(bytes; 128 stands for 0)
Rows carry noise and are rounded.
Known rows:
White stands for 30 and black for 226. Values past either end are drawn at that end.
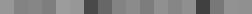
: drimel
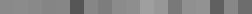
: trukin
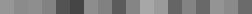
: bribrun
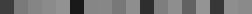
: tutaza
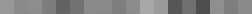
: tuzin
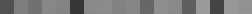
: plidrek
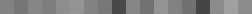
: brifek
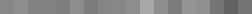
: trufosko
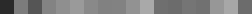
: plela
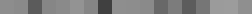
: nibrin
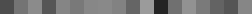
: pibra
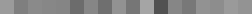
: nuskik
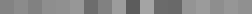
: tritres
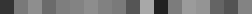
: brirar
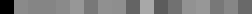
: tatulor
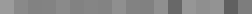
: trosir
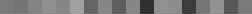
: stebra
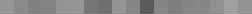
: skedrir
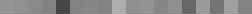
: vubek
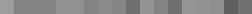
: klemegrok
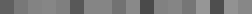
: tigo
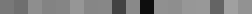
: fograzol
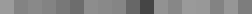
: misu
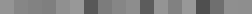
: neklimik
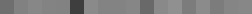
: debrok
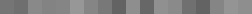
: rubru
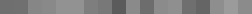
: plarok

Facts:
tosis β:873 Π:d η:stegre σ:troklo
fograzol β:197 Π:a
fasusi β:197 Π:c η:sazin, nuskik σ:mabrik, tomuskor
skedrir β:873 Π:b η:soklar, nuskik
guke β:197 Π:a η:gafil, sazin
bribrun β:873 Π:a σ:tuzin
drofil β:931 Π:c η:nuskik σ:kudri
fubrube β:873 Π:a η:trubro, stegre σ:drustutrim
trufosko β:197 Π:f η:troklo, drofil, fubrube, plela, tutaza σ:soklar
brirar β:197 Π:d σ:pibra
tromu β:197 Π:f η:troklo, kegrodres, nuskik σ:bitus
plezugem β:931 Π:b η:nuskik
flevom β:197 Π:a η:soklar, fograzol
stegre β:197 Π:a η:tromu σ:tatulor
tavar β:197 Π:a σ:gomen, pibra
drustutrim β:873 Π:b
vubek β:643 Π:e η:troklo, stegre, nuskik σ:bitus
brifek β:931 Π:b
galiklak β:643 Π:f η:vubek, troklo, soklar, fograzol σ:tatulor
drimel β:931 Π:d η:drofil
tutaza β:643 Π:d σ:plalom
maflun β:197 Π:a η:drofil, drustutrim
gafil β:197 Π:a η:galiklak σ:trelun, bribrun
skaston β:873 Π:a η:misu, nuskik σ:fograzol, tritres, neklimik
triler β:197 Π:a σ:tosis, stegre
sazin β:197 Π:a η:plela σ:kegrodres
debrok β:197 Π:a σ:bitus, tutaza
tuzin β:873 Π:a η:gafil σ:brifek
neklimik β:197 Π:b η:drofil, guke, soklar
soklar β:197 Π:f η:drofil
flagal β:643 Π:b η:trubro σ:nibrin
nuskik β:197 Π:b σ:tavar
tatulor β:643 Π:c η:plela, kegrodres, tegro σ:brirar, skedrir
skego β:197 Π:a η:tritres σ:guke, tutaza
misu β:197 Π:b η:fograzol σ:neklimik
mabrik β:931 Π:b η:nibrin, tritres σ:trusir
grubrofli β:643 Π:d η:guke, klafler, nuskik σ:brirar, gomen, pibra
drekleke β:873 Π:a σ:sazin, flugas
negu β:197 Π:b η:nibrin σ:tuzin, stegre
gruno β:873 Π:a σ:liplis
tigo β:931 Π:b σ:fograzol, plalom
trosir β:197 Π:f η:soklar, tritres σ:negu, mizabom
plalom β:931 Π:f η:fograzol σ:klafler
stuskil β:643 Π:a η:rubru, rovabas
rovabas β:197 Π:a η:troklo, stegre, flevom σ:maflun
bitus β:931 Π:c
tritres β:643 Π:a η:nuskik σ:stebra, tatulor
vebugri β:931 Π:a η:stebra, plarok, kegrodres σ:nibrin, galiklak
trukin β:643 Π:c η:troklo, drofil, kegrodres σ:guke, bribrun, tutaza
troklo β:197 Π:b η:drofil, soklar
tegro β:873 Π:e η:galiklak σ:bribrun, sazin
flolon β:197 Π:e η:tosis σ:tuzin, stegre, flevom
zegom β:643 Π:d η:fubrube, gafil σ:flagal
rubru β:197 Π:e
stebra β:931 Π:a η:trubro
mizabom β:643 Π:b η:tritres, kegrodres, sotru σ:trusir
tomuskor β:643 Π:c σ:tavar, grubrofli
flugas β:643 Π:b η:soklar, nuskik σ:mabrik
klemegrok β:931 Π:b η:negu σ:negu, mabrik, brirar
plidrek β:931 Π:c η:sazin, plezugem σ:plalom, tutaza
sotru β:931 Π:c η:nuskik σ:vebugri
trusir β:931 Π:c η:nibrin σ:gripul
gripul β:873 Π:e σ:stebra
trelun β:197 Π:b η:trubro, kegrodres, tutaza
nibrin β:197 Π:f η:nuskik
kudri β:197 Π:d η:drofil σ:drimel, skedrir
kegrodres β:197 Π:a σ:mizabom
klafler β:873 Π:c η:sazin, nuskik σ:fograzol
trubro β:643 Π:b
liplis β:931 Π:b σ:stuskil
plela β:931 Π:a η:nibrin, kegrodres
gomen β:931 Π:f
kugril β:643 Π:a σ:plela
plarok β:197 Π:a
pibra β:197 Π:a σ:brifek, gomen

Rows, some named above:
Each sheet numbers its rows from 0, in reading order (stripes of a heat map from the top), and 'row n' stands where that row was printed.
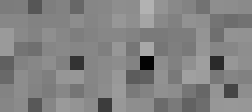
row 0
sazin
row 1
trufosko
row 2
skaston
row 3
fasusi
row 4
plalom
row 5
galiklak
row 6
zegom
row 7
nibrin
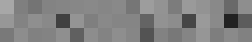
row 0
flugas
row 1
fubrube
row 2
skego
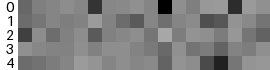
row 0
plalom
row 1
trelun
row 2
vebugri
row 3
gafil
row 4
guke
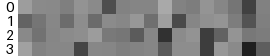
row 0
kudri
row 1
tomuskor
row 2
trubro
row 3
fubrube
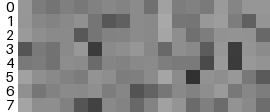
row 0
fasusi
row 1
drofil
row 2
flolon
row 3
plidrek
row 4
klafler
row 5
negu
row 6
gripul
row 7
bribrun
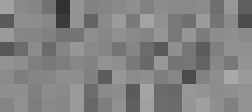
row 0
rovabas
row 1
stegre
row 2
tegro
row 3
gomen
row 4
gafil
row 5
plezugem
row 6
tritres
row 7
tritres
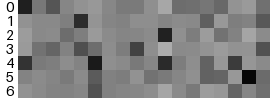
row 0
plela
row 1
tosis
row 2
flevom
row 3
kegrodres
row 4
tutaza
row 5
flagal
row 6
trukin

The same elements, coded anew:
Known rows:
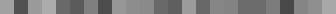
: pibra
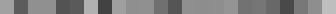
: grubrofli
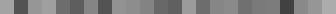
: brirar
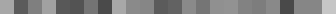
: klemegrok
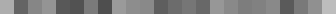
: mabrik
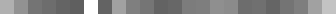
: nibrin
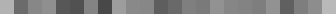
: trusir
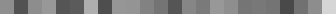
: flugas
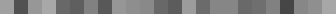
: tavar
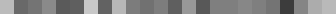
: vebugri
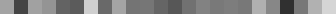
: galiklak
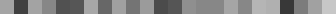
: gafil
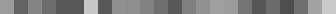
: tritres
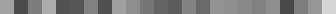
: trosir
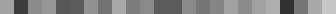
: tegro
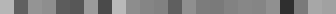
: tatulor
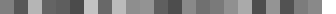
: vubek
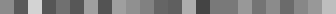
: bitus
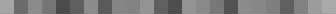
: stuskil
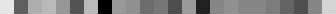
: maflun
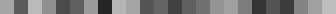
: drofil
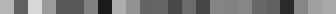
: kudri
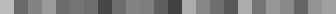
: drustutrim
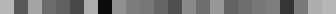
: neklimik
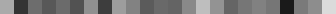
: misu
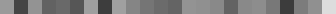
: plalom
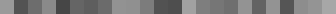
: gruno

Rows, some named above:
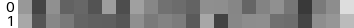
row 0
plalom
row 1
trubro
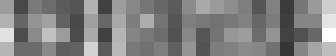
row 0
skaston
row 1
stegre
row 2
rovabas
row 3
vebugri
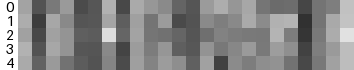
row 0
fasusi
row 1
gafil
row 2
galiklak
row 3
tuzin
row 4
trelun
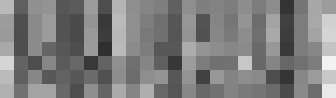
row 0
tatulor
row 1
trukin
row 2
trukin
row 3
plidrek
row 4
fubrube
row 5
stebra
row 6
tosis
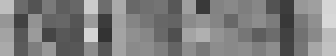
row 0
flagal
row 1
plalom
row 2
klafler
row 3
mizabom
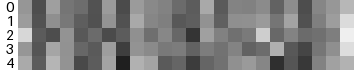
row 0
tutaza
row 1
skego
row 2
fubrube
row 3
flevom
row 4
drofil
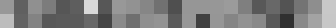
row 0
plezugem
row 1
stebra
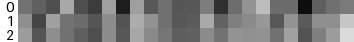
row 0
trufosko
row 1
debrok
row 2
skego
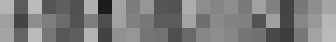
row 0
guke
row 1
tigo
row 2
skedrir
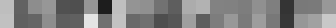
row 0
sazin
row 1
zegom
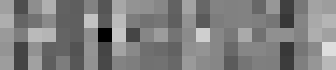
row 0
kegrodres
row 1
vebugri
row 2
plela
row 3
plalom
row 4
fograzol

